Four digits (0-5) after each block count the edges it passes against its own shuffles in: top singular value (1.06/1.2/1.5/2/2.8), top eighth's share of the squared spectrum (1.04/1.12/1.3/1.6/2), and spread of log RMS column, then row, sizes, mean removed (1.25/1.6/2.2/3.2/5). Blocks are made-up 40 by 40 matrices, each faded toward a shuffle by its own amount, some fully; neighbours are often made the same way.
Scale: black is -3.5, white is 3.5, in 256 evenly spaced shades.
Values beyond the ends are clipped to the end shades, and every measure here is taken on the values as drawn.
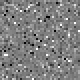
0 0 0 0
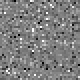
0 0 0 0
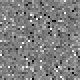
1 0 0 0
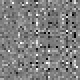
4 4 2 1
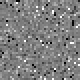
0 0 0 0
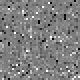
1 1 0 0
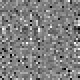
3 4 2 2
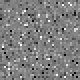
0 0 0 0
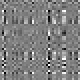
4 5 3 3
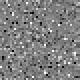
1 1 0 0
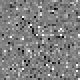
1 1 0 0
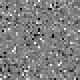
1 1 0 0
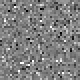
2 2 0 0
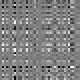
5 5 4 3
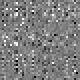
3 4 2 1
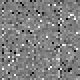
3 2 1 0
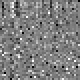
3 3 1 0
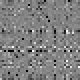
4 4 2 2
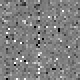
3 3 1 0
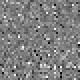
2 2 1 0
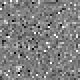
1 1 0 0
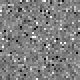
2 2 0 0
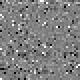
1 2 0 0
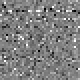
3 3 0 2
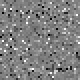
1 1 0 0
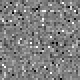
2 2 0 0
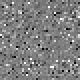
2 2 0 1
